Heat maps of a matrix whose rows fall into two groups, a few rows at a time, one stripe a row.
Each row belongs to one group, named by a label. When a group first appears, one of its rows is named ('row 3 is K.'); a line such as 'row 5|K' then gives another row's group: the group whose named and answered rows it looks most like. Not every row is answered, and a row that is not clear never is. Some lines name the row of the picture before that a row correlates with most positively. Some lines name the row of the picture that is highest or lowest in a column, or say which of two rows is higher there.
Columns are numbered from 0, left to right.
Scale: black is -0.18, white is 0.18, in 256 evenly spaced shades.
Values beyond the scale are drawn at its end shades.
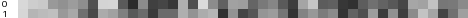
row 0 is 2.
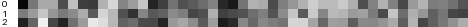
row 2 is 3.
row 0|3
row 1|3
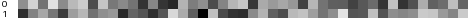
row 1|3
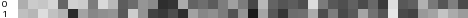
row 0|2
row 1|2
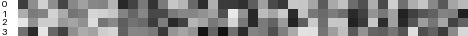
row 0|3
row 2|2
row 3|3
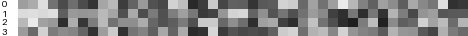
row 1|2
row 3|3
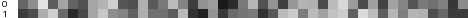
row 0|3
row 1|3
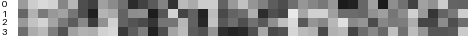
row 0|2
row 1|3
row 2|3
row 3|3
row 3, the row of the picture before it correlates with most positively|0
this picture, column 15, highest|1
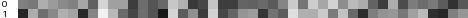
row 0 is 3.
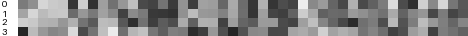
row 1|2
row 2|2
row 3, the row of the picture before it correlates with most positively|1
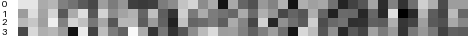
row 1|2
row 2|2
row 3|2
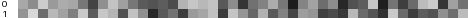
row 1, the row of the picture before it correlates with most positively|3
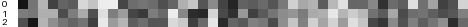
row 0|3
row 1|3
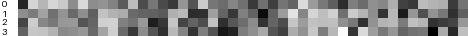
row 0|2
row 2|3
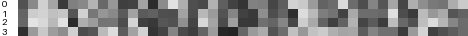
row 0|3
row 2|2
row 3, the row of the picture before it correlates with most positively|2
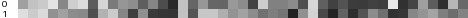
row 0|2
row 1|2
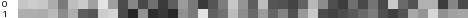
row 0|2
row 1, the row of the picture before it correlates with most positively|1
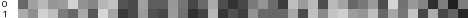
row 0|3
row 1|3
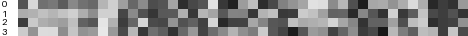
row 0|3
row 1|2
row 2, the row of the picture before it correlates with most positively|0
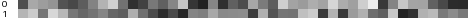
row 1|2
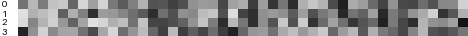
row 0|2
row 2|2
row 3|3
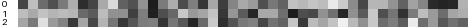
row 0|3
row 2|3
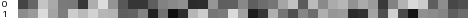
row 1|2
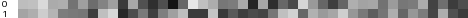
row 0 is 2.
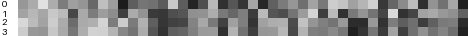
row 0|3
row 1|2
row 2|2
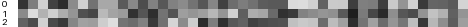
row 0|3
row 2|3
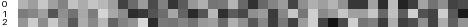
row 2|2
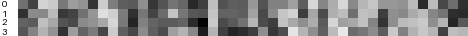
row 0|3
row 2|3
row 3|3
